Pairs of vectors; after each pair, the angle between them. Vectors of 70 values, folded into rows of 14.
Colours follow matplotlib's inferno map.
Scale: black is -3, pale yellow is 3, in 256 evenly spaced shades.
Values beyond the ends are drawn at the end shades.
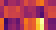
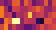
partly opposed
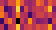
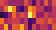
partly opposed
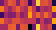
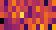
partly opposed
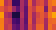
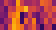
partly opposed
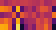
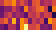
partly opposed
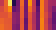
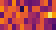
orthogonal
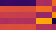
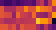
nearly parallel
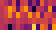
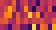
nearly parallel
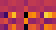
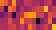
orthogonal
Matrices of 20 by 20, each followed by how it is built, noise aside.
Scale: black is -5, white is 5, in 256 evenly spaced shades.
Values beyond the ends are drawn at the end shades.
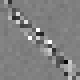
banded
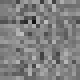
low rank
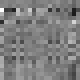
low rank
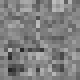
low rank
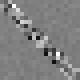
banded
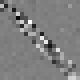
banded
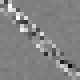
banded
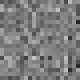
low rank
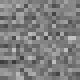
low rank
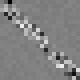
banded
